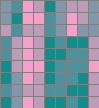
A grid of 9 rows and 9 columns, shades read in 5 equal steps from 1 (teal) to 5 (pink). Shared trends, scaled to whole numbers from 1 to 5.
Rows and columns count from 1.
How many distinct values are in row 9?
5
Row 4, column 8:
1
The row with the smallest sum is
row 9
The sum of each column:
19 26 43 38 12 19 24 19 34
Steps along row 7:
up up down down up same down up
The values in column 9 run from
3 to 5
